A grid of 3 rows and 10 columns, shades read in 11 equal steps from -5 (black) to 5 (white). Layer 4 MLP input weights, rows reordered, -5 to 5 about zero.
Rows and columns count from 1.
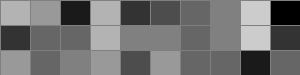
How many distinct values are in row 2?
5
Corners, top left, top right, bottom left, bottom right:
2 -5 1 -1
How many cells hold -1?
8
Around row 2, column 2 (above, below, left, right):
1 -1 -3 -1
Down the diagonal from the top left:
2 -1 0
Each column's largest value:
2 1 0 2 0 1 -1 0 3 -1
